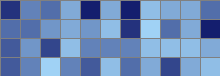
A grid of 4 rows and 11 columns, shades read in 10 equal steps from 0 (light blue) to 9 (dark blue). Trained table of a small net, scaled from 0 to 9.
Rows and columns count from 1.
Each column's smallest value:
5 3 0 1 3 1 4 0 1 1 1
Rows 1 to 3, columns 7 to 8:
9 1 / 8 0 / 4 1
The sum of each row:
49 43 34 38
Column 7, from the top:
9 8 4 5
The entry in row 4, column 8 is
2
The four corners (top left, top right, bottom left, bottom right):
8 5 6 1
